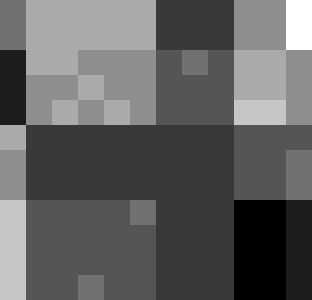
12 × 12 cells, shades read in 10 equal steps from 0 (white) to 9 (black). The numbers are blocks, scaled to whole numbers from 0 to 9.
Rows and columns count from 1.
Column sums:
53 62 61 61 62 62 81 80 81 70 70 60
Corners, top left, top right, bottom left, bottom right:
5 0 2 8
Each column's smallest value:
2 3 3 3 3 3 6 5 6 2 2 0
